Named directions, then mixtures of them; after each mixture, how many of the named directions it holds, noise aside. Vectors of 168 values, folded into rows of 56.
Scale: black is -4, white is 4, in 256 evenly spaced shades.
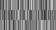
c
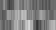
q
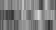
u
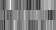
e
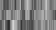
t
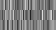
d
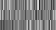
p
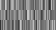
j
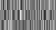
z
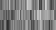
three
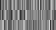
three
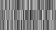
one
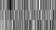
three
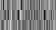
one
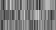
three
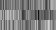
two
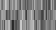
two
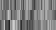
one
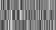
one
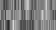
one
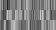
three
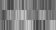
one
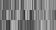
two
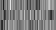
two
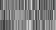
three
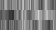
one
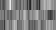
one
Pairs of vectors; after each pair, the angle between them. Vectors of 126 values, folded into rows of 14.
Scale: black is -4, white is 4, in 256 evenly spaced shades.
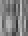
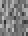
orthogonal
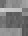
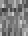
partly opposed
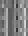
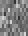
orthogonal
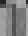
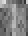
nearly opposite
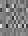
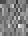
partly aligned
